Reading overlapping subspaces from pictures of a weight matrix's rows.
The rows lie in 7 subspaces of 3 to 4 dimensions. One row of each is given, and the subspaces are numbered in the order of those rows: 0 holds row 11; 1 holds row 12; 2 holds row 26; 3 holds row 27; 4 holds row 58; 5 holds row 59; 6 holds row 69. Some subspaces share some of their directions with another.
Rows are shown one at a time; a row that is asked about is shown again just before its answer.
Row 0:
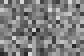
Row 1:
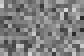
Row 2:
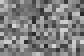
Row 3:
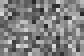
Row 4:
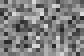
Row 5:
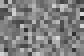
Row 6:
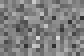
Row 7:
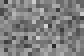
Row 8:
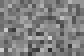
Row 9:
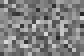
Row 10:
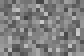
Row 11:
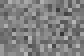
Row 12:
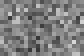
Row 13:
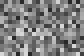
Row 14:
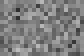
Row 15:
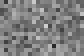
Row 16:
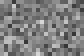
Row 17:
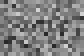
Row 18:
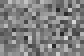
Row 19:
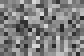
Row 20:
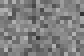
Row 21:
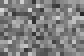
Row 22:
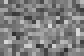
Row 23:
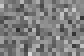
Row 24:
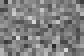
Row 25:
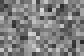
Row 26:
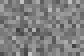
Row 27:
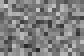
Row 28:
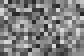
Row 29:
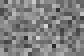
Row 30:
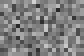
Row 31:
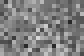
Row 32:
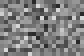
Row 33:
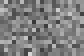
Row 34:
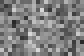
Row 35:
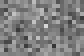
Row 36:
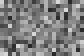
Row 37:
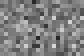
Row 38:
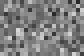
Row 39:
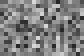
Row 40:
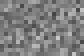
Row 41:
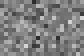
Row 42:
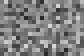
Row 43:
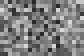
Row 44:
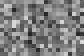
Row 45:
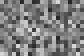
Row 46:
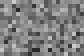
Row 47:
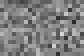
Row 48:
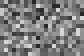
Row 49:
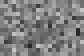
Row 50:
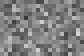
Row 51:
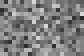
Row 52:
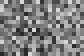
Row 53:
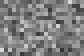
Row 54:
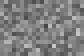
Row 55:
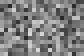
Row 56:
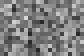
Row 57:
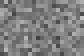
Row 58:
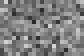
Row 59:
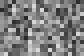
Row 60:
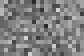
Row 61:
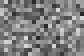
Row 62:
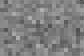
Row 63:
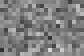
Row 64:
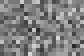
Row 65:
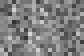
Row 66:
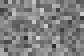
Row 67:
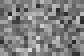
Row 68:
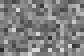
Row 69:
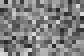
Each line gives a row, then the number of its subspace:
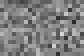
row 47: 0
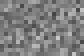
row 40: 2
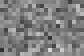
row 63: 5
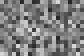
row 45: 6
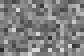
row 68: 5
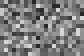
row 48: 4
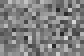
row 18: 0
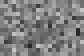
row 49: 4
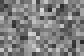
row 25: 3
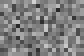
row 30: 4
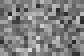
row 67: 1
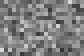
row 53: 5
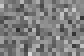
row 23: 6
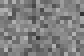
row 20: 5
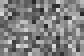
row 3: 6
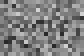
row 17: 3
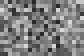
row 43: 5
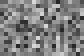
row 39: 6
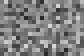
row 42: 4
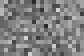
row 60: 6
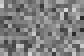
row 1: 6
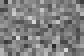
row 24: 4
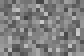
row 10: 1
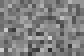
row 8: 5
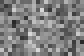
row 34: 3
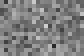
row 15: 1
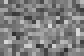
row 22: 4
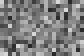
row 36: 6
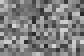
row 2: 3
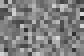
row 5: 3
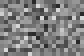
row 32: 4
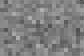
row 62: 4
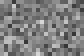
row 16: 3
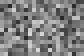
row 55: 5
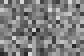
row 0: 6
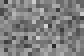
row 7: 1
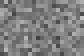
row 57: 3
